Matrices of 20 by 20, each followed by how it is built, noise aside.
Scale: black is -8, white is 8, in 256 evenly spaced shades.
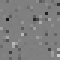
sparse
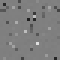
sparse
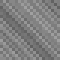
Toeplitz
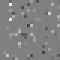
sparse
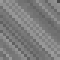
Toeplitz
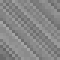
Toeplitz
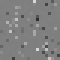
sparse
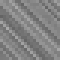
Toeplitz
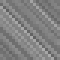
Toeplitz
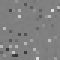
sparse
